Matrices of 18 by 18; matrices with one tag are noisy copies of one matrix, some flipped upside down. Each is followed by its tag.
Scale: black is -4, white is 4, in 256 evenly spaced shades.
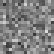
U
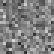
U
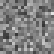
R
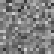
U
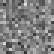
U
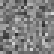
R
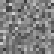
U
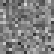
U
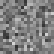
R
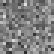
U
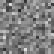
U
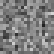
R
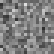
R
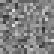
R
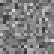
R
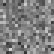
U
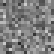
U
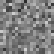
U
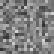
R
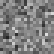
R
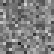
U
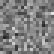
R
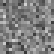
U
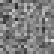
R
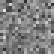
U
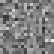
R
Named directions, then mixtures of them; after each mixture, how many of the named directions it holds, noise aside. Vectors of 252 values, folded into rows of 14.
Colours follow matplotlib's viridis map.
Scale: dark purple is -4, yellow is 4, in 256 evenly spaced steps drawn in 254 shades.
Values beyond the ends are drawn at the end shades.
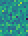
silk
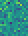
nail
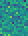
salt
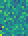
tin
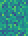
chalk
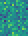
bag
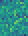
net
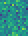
one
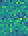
one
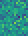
three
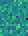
one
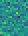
one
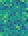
three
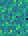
one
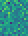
one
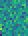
one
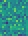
three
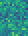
two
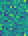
three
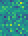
three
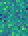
one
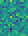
two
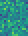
one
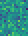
two
